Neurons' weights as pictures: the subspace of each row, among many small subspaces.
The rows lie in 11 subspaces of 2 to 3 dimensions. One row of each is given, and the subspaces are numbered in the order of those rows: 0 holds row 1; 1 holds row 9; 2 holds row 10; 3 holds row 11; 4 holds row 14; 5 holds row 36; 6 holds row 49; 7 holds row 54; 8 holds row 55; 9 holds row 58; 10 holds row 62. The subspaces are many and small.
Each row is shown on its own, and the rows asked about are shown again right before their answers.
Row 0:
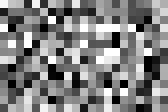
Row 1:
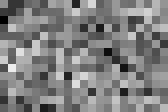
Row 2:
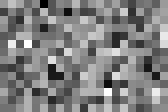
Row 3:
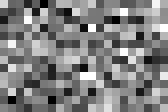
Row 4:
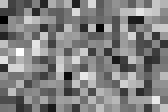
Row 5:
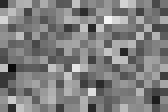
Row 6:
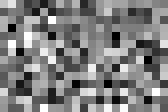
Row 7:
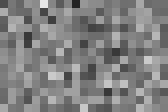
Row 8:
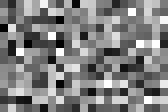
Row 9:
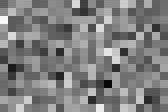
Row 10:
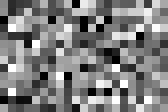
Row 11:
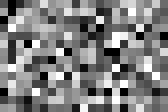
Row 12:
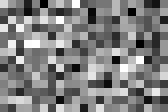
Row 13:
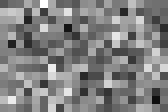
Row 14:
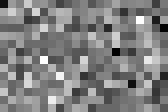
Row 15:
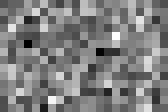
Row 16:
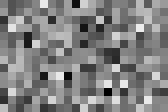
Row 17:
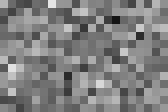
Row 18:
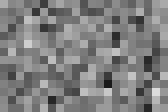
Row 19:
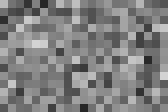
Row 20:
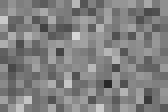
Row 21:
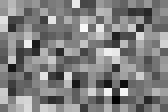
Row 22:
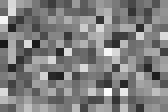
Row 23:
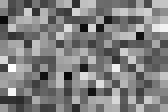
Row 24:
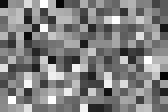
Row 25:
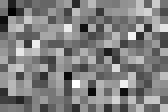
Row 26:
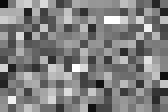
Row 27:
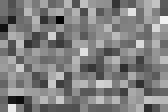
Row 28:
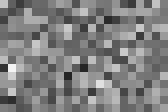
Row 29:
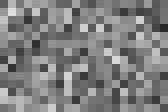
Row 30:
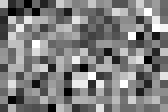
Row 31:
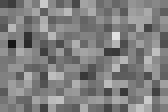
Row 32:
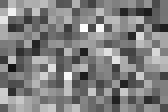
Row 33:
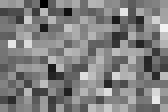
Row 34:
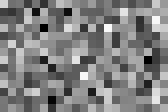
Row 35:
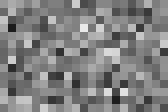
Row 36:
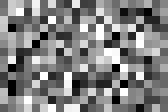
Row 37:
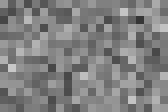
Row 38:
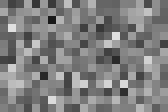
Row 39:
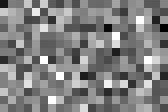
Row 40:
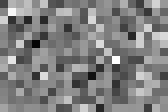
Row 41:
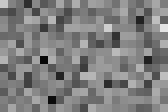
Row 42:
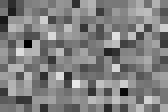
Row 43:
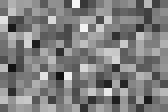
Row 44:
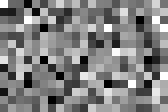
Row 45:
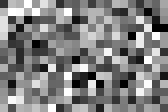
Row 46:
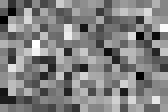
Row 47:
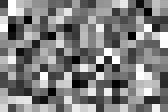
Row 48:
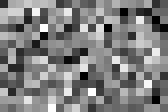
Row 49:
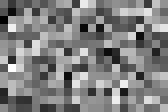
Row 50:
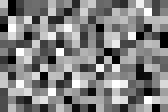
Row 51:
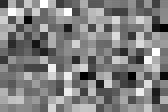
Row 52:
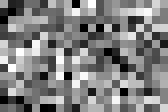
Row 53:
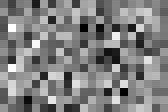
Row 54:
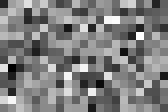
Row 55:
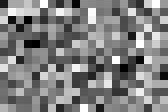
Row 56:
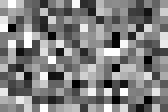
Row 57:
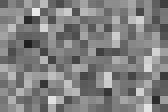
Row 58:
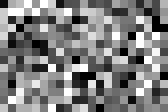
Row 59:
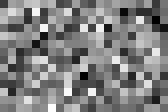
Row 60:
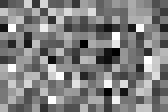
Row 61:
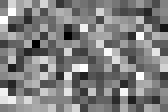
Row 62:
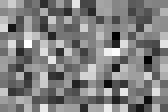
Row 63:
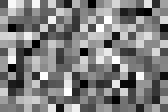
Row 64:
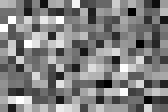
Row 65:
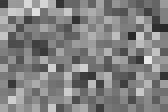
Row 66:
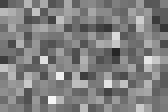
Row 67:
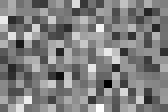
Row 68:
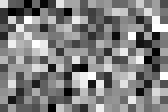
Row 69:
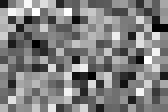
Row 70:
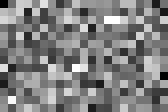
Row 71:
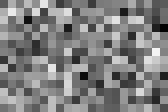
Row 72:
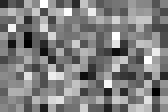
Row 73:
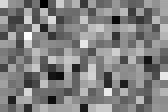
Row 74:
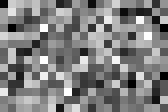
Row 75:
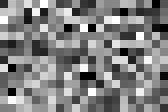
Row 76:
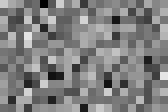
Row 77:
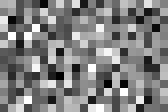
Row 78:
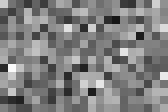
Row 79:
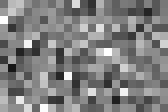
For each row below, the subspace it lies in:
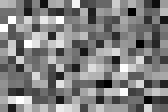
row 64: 8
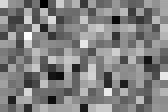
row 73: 7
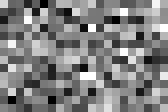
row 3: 2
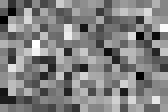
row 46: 3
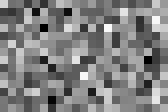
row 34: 5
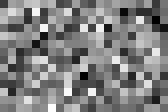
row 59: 5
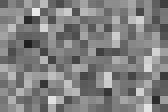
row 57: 0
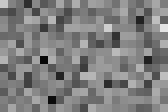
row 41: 4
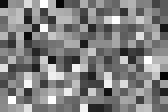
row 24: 7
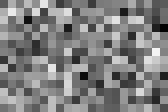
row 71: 6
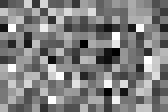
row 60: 5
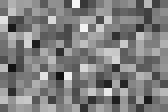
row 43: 2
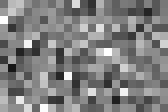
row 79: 0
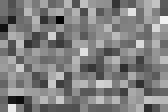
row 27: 8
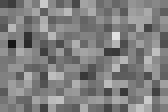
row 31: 10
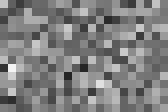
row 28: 7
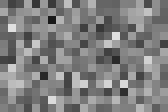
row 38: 4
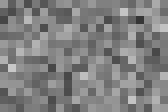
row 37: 6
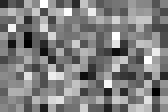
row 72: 10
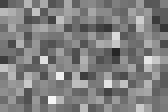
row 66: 4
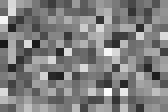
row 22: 3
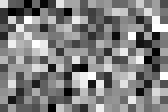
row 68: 9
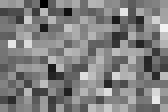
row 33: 3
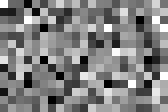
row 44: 4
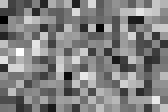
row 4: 0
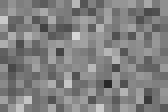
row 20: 1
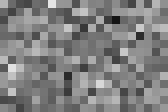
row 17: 7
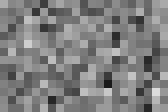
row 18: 0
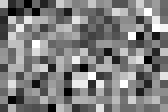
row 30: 9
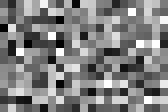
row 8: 8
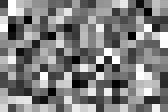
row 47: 8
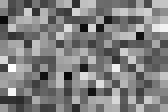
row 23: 2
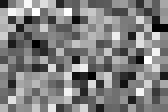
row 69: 9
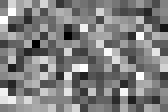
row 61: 3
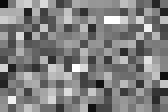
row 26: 1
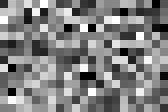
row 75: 2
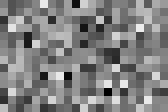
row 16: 2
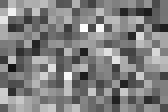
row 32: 6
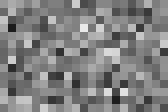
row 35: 6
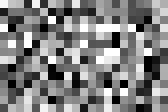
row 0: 5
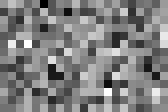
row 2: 3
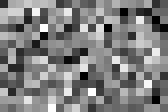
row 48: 5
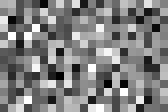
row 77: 1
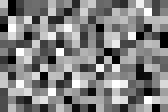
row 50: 8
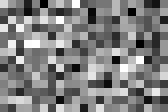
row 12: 8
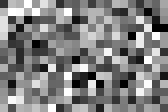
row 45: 9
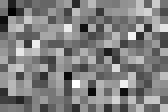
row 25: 10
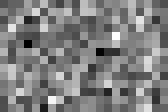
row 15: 0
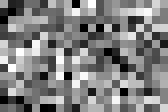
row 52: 0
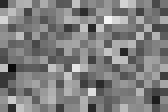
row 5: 1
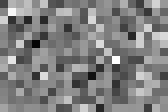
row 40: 8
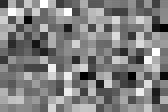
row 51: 10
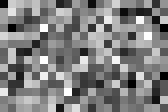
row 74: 4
